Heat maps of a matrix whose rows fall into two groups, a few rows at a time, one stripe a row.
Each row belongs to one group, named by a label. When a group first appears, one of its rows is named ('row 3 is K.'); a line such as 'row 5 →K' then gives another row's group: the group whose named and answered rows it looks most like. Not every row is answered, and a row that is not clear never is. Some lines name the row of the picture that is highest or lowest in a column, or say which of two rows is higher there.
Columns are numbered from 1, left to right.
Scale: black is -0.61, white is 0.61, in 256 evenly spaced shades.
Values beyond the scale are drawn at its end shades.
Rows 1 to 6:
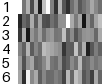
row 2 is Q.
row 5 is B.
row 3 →Q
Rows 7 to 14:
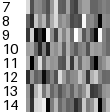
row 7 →B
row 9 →Q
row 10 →B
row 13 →B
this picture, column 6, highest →9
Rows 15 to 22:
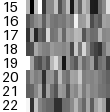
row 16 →Q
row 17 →Q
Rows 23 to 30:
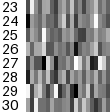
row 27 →Q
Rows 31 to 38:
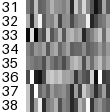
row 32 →B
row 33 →Q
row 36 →Q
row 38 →B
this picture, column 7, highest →36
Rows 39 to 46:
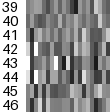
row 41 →B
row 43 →B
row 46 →B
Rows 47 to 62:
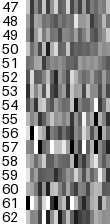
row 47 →B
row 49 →B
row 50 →B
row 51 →B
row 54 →Q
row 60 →B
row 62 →B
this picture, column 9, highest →57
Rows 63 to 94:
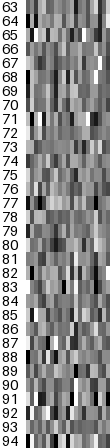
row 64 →Q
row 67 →Q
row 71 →B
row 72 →B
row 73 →Q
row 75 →B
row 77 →Q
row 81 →Q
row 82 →B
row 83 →B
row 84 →Q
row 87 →B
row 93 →B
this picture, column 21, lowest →91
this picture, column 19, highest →67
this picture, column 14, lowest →82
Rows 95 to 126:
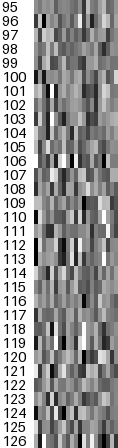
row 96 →Q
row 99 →B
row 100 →Q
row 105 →B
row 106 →B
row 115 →B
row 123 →B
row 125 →B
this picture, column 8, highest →106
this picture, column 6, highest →119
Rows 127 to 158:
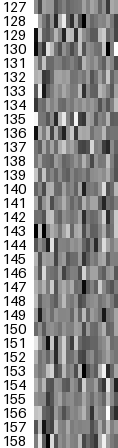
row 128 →B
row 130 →Q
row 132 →Q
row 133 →Q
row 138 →Q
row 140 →Q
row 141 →B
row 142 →Q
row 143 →Q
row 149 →B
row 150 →Q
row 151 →B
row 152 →B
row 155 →Q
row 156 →Q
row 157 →Q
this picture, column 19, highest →156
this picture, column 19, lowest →130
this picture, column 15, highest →137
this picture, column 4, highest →130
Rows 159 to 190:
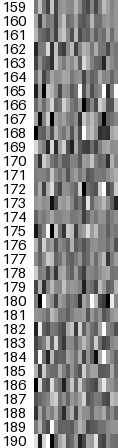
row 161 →B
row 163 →Q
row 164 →Q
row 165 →Q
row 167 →B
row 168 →Q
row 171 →B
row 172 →Q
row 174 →Q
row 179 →Q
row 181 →B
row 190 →B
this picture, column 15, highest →180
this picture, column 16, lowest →184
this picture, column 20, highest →180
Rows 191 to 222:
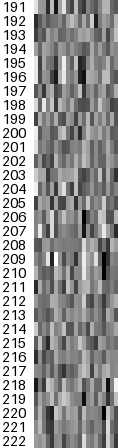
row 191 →B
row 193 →Q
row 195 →B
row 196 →B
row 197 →Q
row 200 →B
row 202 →Q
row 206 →Q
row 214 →B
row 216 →Q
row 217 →Q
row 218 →Q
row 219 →Q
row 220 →Q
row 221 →Q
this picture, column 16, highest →209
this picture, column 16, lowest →192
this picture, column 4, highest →209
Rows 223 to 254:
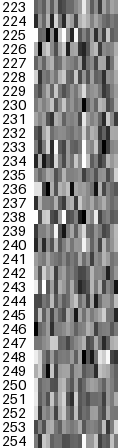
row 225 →B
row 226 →B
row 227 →Q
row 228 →B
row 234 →Q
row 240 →Q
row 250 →B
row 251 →B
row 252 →B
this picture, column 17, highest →248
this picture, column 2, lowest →226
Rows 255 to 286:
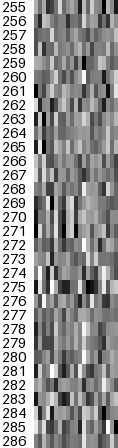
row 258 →Q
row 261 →Q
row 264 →Q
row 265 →Q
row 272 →Q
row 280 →Q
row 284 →B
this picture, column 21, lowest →285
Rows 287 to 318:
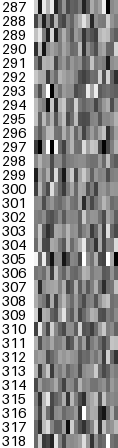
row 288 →Q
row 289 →B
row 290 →Q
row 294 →B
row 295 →B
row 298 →Q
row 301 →Q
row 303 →Q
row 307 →B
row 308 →B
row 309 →B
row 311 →B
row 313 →B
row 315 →B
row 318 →Q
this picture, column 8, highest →309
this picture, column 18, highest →287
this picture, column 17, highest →292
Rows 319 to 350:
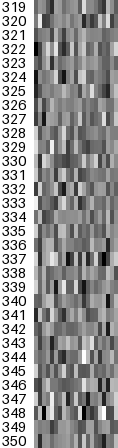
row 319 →Q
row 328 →B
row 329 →B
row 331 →B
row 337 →B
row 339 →B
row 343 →B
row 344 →Q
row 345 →B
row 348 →Q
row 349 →B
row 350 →B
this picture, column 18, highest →348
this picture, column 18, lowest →337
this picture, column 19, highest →320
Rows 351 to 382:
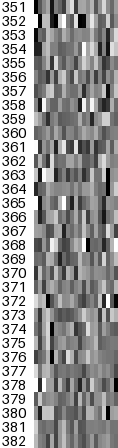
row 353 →Q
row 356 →B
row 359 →Q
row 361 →B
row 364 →Q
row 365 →B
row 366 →B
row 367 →Q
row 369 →Q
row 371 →Q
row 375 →B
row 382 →B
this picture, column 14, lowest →368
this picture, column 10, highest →351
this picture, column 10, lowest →365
